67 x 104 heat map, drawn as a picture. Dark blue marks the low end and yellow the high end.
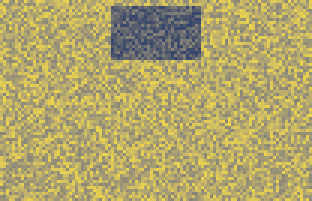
The ninth with the lowest average is the top middle. An odd patch, lower than its surroundings, sits in the top middle. On average the colour sits 70% of the way up the scale. There are no regular stripes.
